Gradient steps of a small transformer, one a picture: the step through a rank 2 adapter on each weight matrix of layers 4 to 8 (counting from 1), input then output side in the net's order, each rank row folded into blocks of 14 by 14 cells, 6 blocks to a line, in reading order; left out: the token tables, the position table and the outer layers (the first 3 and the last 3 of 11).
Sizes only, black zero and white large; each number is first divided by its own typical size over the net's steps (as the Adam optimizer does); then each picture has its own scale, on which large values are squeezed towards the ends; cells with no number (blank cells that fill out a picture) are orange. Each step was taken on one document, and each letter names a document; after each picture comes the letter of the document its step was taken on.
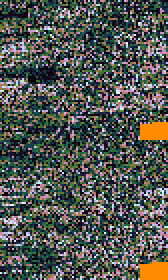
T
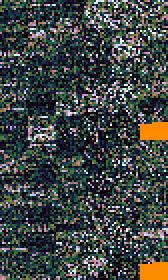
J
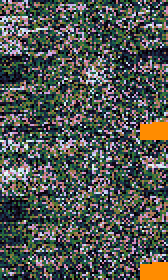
T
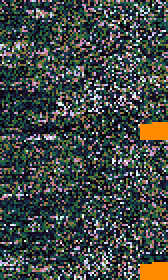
J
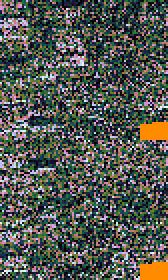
T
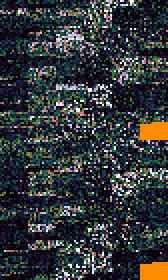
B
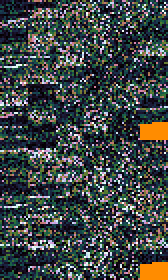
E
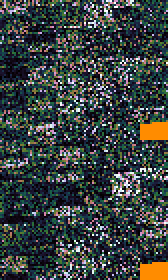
B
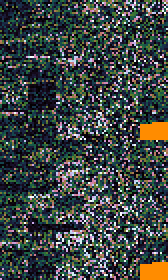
E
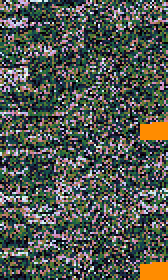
T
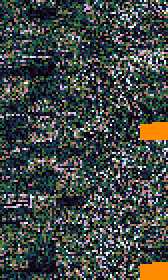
E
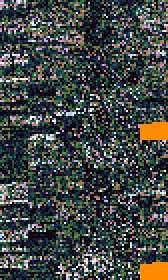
J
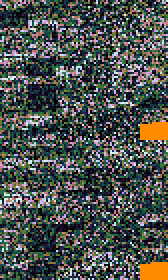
J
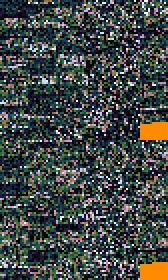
E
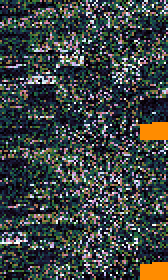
E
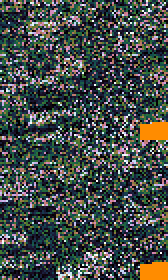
J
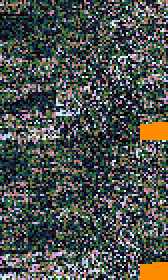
J
